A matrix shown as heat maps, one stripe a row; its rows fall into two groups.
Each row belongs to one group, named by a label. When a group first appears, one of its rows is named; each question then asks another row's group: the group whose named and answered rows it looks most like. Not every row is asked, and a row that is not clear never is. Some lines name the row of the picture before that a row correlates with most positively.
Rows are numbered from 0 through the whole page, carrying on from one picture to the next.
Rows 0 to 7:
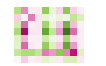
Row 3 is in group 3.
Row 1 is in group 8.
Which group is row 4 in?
3
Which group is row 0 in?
3
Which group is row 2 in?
3
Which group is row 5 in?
3
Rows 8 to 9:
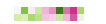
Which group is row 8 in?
8
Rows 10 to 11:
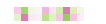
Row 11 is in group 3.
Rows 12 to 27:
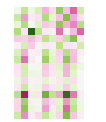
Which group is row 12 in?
8
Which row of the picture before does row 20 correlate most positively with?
10
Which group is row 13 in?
3
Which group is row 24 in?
3
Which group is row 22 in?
3
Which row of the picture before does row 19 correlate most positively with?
11
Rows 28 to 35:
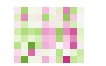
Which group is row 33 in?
8
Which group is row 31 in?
8
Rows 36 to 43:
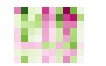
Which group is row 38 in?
8
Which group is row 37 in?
8
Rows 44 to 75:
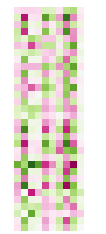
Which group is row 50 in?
8
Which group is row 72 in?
8
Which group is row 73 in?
8
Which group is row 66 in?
8
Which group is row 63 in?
3
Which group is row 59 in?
8
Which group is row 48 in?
8
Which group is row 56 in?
3
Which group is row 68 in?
3
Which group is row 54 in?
3
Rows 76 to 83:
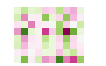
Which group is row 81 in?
3
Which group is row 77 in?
3
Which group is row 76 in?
8
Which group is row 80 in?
3
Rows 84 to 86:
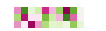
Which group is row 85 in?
3
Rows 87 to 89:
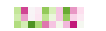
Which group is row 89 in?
8
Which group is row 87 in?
3
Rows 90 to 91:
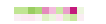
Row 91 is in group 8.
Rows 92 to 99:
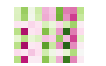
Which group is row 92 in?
8
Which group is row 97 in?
3
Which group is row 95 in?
3
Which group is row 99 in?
3
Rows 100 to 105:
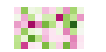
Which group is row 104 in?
8
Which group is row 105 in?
3
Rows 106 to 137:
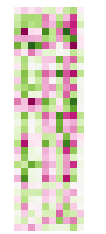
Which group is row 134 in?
3
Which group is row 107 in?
8
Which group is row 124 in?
3
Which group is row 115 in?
8
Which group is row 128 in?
8
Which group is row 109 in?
3
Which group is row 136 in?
8
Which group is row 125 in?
3
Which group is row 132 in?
8
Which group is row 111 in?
8
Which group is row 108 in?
8
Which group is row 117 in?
8
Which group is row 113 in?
8
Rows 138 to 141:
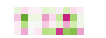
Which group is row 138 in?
3
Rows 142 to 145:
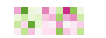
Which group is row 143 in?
8
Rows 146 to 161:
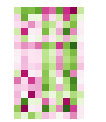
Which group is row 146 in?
8
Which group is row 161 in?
8
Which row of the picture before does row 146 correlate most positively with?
143
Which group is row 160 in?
3
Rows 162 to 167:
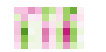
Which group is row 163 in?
3
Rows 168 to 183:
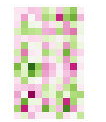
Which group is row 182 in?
3
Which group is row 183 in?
8
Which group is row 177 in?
8
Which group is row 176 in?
8
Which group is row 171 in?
8
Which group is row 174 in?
3
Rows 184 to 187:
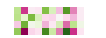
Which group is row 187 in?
3
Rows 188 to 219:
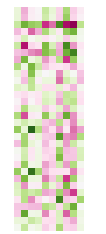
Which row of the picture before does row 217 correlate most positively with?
186
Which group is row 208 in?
8
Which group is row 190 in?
8
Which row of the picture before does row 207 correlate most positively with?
186
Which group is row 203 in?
3
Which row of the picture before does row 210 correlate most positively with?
186
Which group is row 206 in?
8
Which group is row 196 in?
8
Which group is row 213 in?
3
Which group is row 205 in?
8
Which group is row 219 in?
8
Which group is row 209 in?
8
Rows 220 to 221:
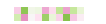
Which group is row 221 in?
3
